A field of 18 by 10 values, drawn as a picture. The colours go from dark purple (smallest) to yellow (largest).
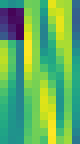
An odd patch, lower than its surroundings, sits in the top left. The bottom middle is the ninth with the highest average. The bottom left is the calmest part. The ninth with the lowest average is the top left. Streaks run downward.
